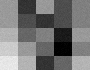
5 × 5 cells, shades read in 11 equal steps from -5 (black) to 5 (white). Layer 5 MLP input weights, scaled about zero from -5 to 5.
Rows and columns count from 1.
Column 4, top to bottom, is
-2 -2 -4 -5 -1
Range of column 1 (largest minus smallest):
3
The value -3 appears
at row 1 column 2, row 2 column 3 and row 5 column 3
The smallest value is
-5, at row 4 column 4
